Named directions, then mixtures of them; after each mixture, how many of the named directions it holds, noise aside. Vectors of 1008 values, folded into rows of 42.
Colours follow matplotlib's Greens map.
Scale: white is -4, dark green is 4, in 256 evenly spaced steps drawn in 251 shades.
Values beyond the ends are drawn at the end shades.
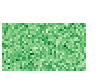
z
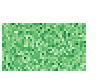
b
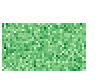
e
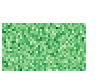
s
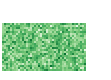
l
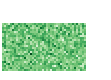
three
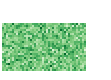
three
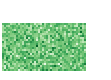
three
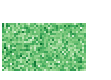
two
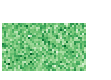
two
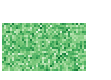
three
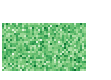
two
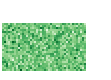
two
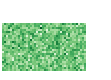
three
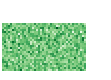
one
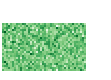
two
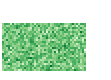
three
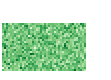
two
